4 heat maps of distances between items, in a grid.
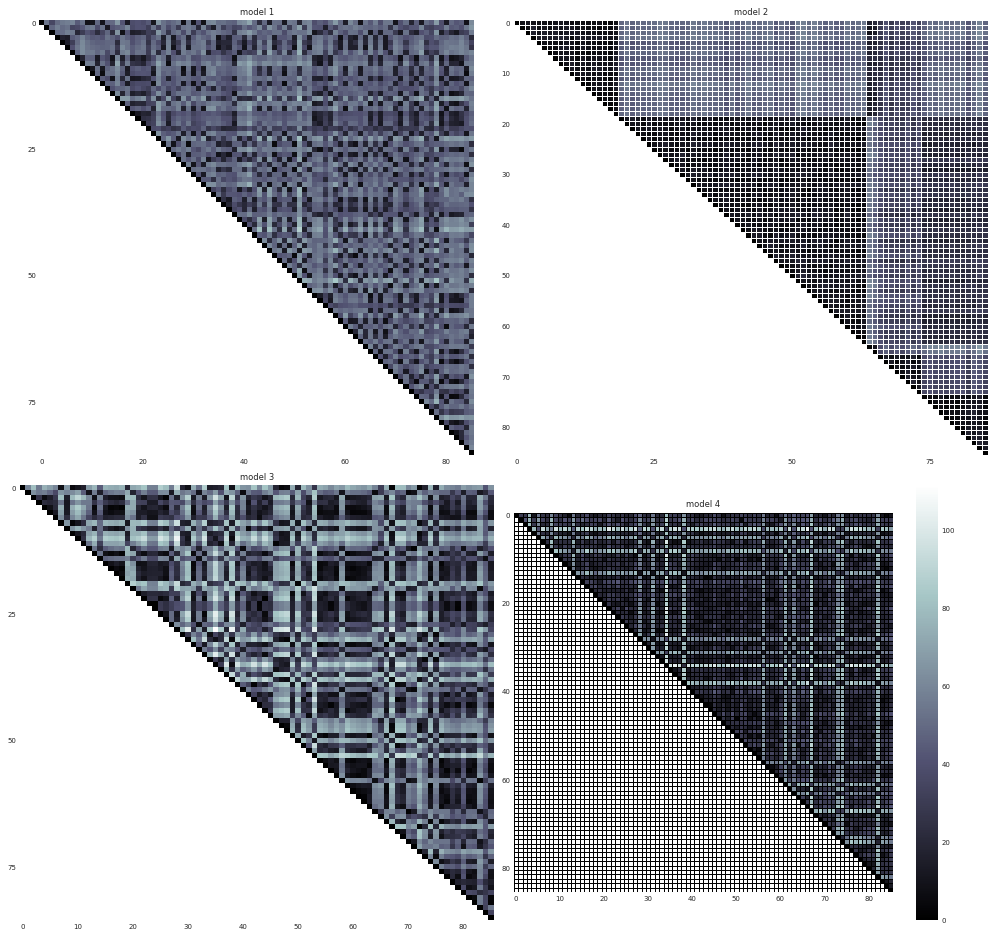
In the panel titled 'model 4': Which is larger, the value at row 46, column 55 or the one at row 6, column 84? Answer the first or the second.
the second
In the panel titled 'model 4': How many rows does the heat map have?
86
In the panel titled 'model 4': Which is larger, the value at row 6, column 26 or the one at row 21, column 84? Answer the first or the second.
the second
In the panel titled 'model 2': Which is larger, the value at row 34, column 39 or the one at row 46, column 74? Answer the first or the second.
the second
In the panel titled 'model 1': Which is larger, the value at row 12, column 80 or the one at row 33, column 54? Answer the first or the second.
the second
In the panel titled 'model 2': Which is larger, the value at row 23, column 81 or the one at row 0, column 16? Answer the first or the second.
the first
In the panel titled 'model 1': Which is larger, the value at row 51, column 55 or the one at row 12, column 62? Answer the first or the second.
the first
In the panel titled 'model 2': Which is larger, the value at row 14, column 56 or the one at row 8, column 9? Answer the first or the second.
the first
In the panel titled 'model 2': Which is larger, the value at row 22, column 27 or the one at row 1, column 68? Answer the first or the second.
the second
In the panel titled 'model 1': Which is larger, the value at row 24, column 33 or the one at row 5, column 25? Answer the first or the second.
the second
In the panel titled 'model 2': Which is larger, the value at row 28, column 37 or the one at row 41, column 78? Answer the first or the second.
the second
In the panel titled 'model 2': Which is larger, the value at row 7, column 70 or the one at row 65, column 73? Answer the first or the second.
the second
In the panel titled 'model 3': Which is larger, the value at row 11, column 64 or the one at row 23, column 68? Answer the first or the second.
the first
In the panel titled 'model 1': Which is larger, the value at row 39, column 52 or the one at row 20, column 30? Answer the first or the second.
the second
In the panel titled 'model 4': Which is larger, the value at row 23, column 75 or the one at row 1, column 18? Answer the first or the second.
the second
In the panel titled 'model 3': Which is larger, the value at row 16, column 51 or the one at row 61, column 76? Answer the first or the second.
the first
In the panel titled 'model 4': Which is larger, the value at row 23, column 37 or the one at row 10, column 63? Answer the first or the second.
the second
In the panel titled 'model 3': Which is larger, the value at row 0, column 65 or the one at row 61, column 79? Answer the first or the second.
the first
